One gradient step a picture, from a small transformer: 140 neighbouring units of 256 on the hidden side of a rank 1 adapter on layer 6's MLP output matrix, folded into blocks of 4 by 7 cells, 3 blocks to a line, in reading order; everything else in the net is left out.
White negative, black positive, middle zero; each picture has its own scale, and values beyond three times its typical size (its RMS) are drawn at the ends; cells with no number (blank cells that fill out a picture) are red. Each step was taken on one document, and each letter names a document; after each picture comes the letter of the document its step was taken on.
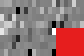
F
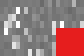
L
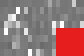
L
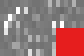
L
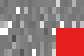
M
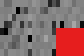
F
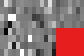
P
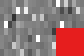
L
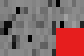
F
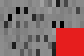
P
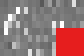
L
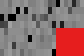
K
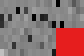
K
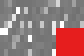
F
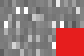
P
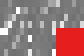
F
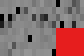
K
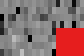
K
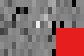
K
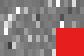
L
